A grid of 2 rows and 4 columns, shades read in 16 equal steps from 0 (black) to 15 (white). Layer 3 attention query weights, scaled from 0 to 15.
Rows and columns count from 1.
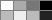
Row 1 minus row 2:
4 -4 -4 -2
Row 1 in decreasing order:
15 10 7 0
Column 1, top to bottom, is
15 11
